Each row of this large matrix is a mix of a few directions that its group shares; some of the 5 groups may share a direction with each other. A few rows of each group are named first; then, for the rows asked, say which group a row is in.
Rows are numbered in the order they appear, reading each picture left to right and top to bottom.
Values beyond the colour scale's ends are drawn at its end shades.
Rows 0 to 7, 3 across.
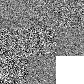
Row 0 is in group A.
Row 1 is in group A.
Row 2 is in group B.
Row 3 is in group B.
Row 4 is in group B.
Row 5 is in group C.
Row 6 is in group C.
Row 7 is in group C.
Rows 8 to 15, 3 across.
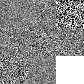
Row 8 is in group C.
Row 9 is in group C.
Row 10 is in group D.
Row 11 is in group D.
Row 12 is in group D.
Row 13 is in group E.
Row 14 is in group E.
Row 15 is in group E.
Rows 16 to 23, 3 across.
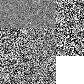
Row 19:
C
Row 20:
E
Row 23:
B
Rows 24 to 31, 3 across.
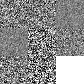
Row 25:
A
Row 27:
D
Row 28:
C
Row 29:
E
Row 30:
E
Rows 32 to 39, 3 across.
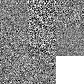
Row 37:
A
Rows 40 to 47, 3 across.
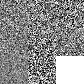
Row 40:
A
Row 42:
D
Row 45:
B
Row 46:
B
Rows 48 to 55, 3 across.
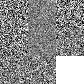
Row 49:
B
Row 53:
E
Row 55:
D
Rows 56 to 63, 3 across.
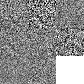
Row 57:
A
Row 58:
B
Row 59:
A
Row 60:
E
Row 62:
C
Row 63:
C
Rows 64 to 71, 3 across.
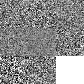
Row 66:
A
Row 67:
E
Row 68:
E
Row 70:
D
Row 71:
A
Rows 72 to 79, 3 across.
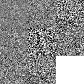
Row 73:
C
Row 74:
A
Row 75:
D
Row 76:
B
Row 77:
E
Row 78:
C
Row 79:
A
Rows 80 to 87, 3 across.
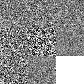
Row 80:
A
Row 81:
E
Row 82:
B
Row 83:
A
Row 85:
C
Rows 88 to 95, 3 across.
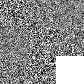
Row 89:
B
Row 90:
D
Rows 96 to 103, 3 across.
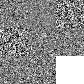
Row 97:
B
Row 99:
D
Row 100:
D
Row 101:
E
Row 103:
E
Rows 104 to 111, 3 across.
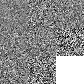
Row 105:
D
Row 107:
D
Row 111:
B
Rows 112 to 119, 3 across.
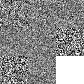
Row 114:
A
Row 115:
A
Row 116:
C
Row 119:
A
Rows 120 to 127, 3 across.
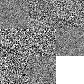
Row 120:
D
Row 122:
A
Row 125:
C
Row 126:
C
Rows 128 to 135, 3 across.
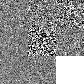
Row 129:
E
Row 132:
D
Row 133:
E
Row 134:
B
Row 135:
A
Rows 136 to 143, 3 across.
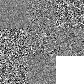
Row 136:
E
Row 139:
C
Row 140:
D
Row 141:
D
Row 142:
B
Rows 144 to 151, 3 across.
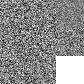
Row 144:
C
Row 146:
B
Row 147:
B
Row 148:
A
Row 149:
C
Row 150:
C
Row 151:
B
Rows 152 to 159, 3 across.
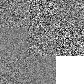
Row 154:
C
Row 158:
A
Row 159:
B
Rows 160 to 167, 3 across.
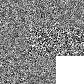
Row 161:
C
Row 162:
D
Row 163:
D
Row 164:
D
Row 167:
A
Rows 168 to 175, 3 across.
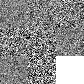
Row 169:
B
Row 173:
E
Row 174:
D
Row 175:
E
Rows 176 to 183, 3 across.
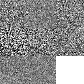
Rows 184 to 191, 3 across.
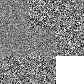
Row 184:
B
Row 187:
A
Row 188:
B
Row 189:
C
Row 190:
D
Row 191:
D
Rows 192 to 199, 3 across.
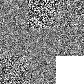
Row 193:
A
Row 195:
B
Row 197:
B
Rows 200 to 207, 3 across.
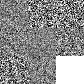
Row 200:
A
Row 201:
E
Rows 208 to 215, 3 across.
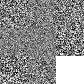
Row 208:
A
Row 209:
B
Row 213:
E
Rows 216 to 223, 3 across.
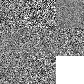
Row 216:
E
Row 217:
D
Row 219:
B
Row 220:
B
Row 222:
E
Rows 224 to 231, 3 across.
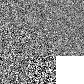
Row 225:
C
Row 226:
A
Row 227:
B
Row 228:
E
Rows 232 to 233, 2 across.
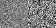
